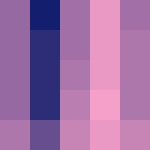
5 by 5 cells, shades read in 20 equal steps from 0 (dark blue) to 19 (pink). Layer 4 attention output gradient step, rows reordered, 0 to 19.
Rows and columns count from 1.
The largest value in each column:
13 7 15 19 15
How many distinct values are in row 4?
5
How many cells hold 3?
0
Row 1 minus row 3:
0 -2 -1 0 -1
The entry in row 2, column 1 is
11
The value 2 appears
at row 2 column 2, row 3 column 2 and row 4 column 2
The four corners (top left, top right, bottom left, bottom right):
11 12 13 15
